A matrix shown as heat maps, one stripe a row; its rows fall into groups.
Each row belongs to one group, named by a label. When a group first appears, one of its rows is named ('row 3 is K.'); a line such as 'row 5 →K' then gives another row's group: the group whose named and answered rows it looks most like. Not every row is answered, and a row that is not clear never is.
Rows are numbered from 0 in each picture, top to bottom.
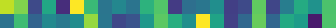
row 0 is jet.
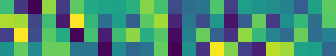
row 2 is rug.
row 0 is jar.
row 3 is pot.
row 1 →jet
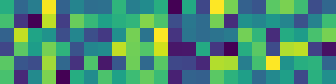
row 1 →jar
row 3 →rug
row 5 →jar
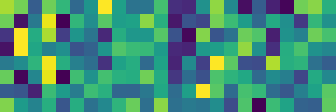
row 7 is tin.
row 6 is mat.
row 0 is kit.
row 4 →pot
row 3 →rug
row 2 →rug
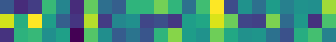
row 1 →pot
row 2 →mat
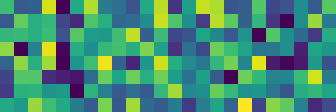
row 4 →mat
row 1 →mat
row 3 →jar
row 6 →mat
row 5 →rug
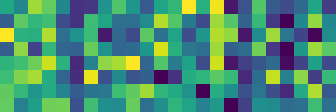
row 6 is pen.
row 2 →pot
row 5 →pot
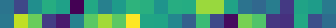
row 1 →rug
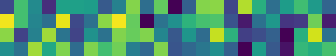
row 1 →kit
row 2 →pen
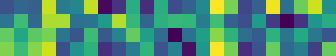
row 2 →pot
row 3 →pot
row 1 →kit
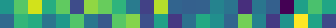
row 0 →kit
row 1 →rug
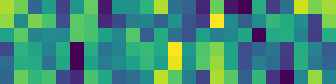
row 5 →mat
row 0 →jet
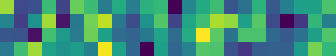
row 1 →mat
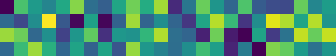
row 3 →tin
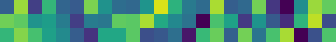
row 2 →tin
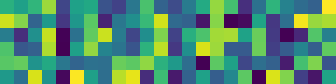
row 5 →tin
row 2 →mat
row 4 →pen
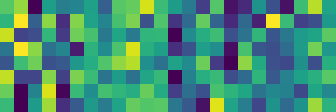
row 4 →rug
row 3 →rug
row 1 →tin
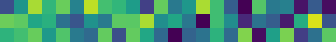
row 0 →kit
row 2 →tin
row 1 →pen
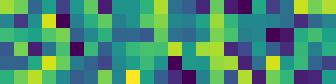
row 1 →jar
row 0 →jet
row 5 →tin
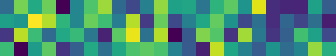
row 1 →kit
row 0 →mat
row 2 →rug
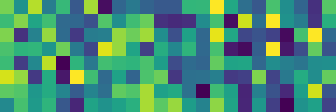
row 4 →jar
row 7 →pen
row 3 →kit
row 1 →tin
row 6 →pen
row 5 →jet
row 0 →pot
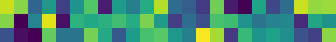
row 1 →jar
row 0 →jet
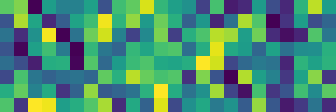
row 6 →jet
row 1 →rug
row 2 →mat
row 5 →rug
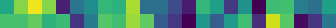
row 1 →tin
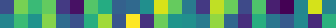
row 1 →kit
